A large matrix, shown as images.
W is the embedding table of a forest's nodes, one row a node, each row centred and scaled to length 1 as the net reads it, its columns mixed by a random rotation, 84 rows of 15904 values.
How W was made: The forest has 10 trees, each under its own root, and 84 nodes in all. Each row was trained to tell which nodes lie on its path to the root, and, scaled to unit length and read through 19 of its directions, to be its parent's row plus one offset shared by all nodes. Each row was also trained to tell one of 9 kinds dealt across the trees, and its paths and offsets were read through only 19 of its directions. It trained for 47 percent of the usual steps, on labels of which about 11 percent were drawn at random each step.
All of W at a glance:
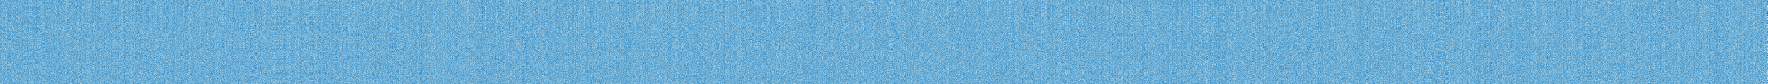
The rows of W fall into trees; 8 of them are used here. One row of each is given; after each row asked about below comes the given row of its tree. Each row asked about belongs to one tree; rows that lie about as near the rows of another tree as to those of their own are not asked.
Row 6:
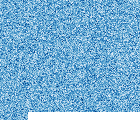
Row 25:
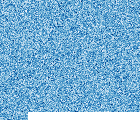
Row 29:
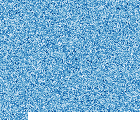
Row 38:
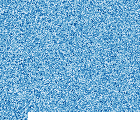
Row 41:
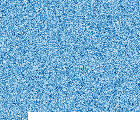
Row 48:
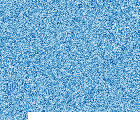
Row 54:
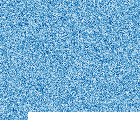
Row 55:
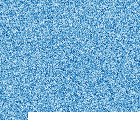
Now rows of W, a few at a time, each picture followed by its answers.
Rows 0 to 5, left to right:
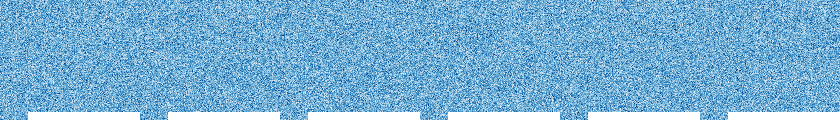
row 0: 54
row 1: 55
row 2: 38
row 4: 55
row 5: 54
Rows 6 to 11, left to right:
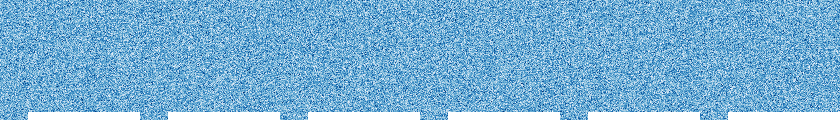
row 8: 41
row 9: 29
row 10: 25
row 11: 55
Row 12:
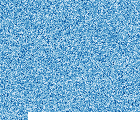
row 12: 41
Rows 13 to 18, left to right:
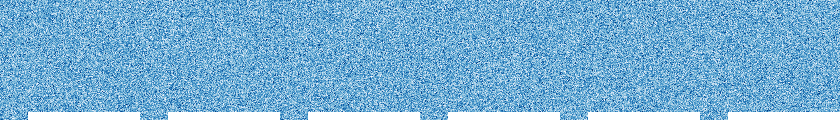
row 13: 55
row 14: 25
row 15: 55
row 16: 41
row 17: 41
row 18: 54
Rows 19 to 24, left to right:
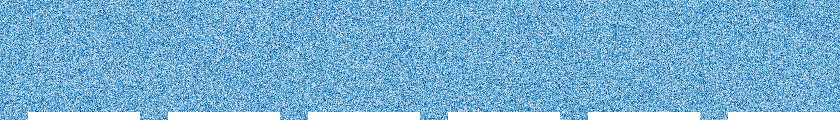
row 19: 41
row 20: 55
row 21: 48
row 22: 41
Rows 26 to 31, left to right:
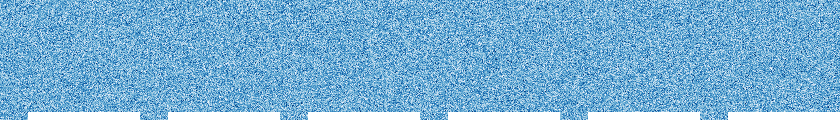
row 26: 38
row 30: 41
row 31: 55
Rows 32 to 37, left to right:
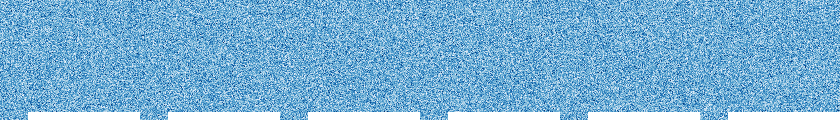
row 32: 25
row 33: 38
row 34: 48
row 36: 54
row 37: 29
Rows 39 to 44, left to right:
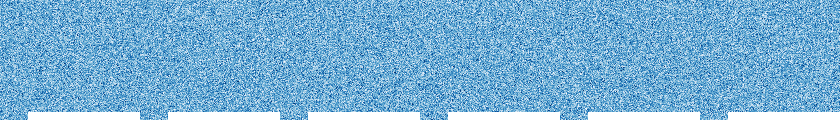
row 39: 54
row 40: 38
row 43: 38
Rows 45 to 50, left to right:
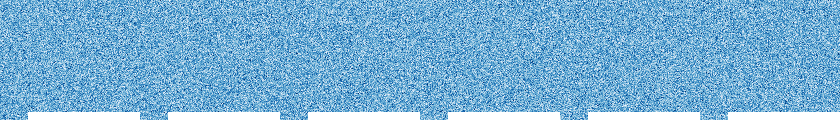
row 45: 41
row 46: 38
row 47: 38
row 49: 29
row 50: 41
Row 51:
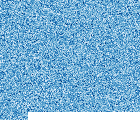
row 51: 38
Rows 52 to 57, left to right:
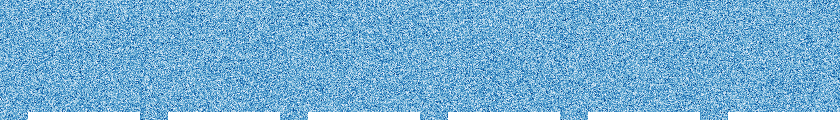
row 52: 54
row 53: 55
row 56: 48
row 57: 38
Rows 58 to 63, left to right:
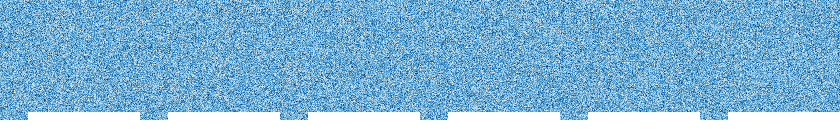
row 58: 48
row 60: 55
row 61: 54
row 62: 41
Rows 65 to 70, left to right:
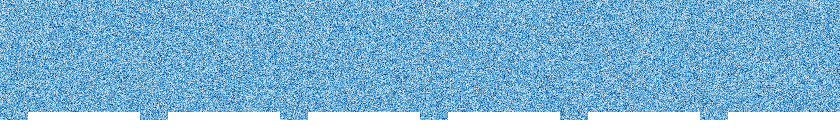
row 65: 25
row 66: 38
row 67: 25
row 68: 55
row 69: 38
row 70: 41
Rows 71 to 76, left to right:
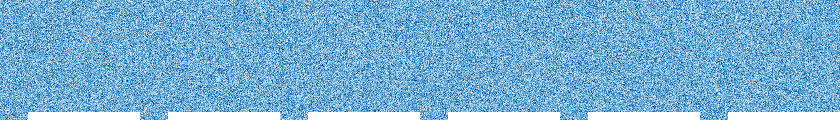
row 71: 6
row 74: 29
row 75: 48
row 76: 38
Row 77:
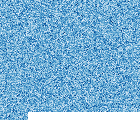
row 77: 54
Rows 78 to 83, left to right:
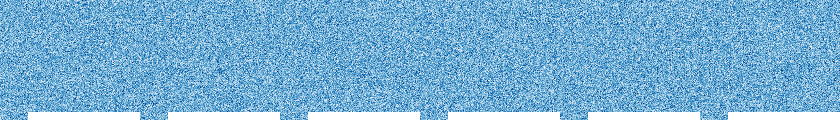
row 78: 29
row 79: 41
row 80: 55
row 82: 55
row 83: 6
